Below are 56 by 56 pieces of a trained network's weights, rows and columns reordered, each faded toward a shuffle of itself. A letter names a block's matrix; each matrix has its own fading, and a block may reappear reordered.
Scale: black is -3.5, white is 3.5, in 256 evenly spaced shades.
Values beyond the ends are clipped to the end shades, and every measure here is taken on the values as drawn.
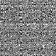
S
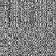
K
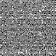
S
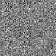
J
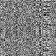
K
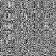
K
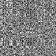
K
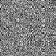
K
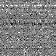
S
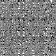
S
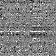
S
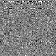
J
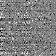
S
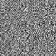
K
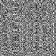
K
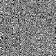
J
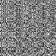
K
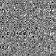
J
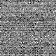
S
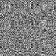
K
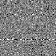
J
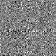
J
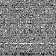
S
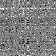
S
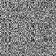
K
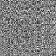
K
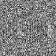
K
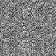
K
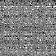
S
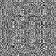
K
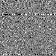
J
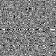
J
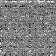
S
